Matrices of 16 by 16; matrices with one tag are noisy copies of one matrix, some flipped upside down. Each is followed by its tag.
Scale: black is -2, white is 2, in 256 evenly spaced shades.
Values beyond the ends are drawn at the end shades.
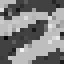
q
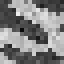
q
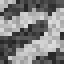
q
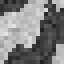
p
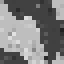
p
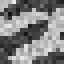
q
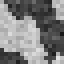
p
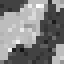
p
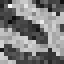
q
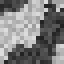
p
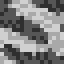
q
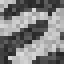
q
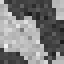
p
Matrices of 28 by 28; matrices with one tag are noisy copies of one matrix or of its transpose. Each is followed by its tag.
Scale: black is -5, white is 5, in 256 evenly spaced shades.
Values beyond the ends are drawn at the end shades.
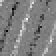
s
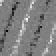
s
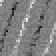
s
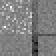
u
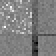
u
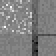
u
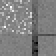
u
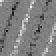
s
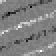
s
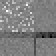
u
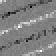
s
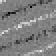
s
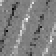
s
